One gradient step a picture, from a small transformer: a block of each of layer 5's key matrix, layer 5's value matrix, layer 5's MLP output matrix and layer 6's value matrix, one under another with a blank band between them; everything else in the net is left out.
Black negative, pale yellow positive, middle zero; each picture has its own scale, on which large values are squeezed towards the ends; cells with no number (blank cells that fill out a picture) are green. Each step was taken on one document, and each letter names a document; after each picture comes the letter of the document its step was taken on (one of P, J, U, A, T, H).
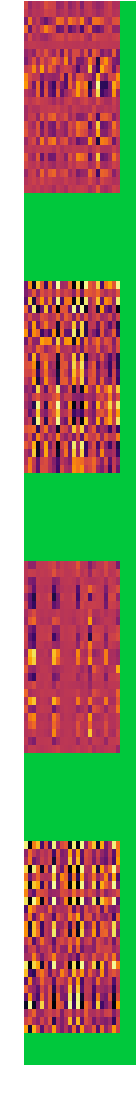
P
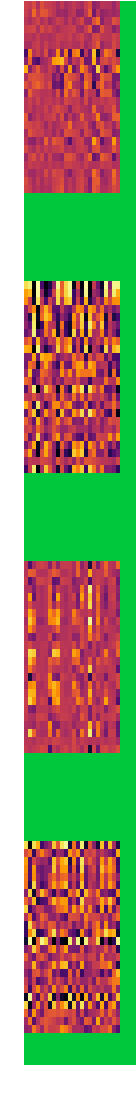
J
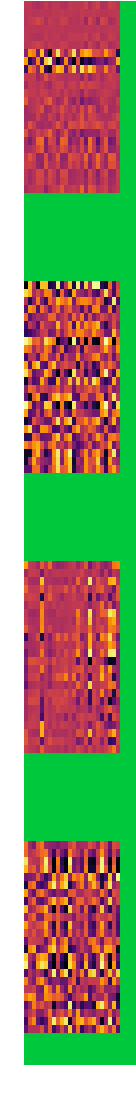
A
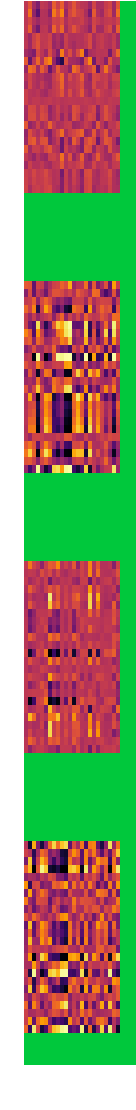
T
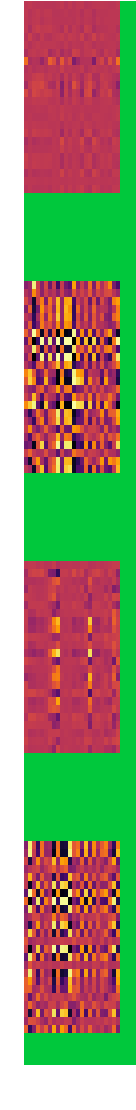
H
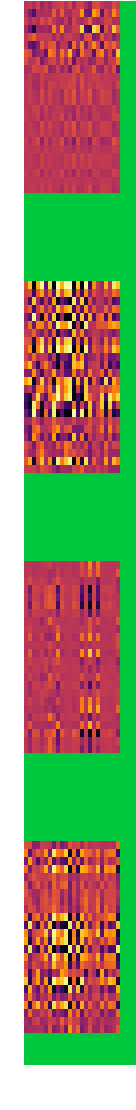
J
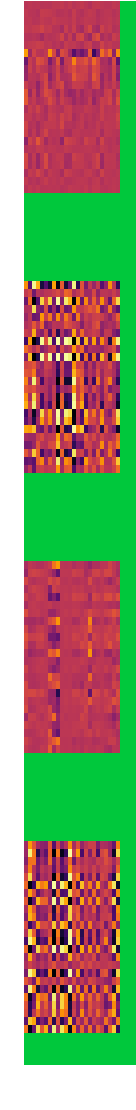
H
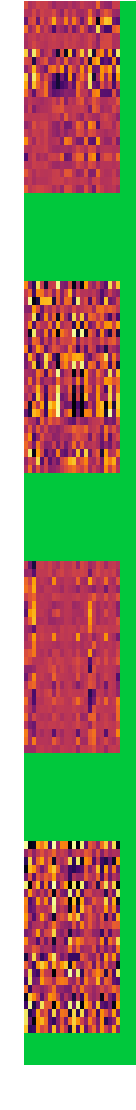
P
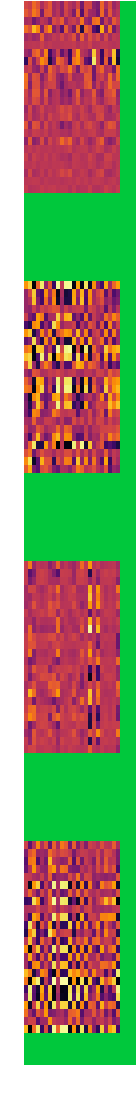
J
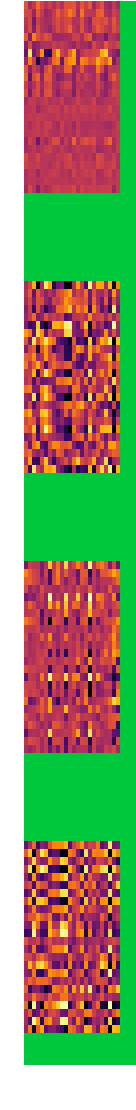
T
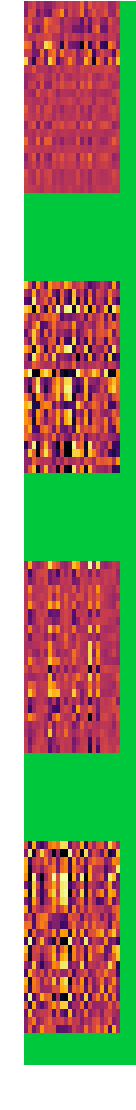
T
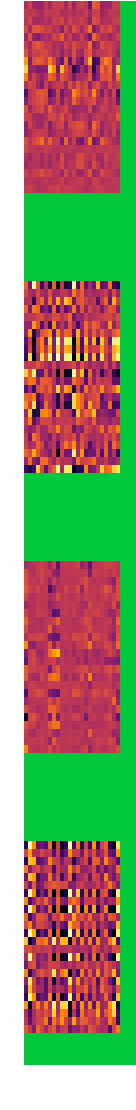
H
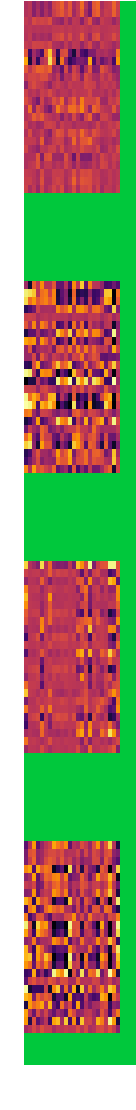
A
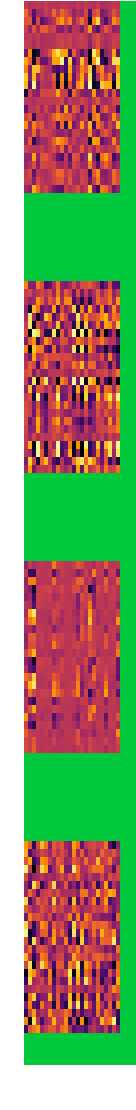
P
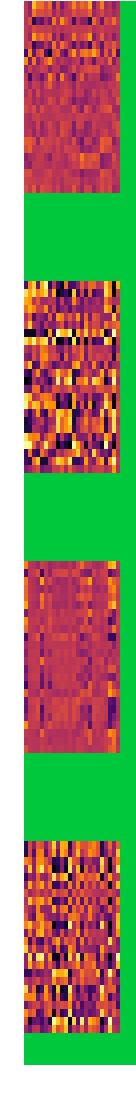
A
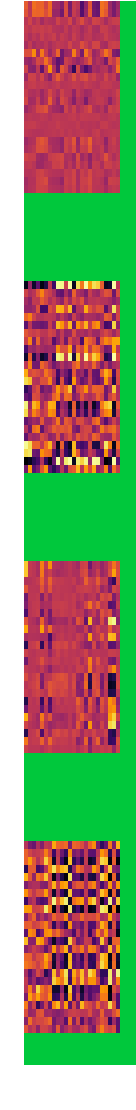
A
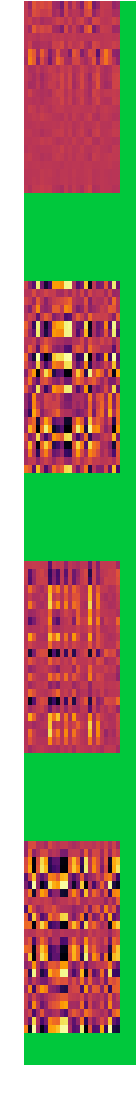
T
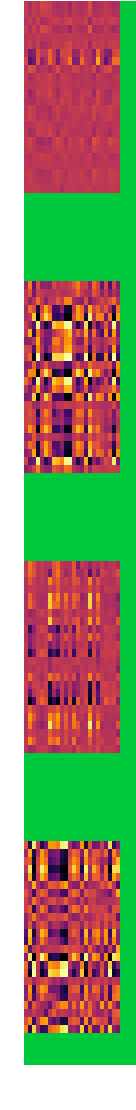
T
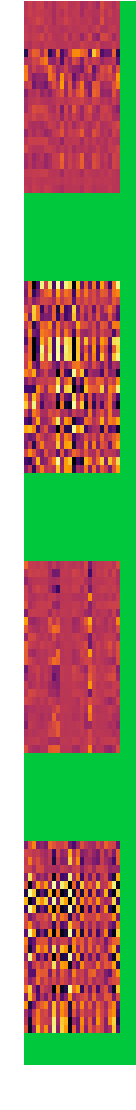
H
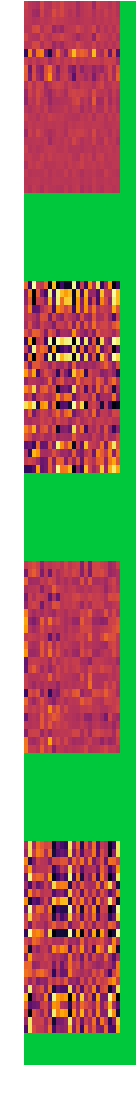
H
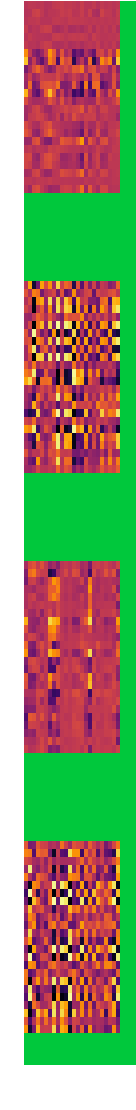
H
